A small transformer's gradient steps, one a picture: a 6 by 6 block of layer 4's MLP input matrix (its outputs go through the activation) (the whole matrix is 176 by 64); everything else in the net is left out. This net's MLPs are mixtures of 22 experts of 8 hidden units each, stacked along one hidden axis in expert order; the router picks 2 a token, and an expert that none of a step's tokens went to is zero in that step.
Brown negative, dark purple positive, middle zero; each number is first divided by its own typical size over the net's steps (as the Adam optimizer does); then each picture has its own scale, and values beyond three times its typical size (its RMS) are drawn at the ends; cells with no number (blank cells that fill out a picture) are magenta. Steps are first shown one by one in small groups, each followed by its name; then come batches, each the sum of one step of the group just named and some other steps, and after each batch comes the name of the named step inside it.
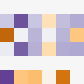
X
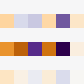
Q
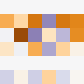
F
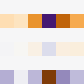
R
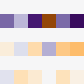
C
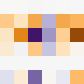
F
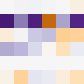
C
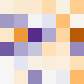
F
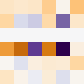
Q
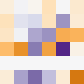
Q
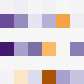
R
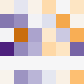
F
